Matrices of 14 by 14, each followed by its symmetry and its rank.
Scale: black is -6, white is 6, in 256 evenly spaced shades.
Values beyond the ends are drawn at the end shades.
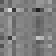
neither, rank two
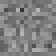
neither, rank three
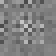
symmetric, rank two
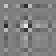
symmetric, rank one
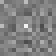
symmetric, rank three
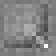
symmetric, rank three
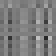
neither, rank one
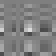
neither, rank one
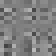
neither, rank two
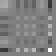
symmetric, rank one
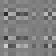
neither, rank one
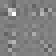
symmetric, rank three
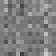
neither, rank three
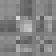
symmetric, rank two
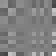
symmetric, rank one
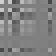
symmetric, rank one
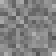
symmetric, rank three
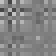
symmetric, rank two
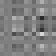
neither, rank one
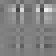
neither, rank one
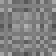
symmetric, rank two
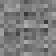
neither, rank three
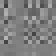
neither, rank two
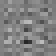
neither, rank two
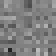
neither, rank three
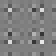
symmetric, rank one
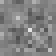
symmetric, rank three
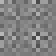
symmetric, rank two
